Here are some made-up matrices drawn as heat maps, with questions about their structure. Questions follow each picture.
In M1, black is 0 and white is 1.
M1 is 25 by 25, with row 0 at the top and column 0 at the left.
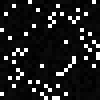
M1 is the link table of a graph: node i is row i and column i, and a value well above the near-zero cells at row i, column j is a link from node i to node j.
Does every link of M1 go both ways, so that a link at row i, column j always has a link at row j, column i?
yes
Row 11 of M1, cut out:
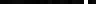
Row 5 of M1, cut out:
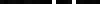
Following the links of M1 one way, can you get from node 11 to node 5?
yes
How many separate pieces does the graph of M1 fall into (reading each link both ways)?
2
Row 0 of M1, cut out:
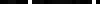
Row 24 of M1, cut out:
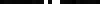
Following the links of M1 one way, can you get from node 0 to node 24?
no
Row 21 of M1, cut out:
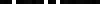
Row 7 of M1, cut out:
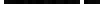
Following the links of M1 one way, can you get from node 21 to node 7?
no
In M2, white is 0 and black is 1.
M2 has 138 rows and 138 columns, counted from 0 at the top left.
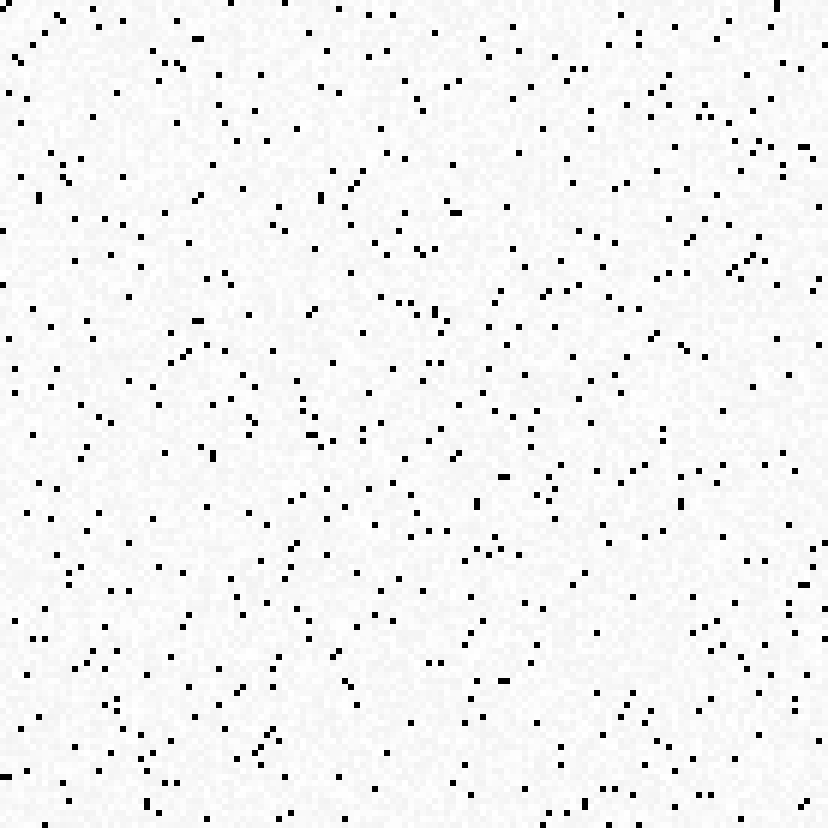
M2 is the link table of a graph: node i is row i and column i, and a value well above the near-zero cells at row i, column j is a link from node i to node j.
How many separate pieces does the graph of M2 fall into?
2
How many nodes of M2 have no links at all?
1
